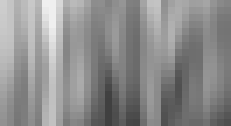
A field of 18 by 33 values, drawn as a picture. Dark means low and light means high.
Ninth with the highest average: top left. Slope: up to the top left. Grain: streaks running down.
